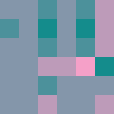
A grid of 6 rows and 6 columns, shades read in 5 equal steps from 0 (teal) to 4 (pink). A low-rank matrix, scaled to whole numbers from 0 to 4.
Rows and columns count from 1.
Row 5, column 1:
2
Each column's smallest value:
1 2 0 2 0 0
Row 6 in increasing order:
2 2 2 2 3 3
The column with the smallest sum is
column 3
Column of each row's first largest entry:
6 6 6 5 1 3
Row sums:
11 8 11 14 11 14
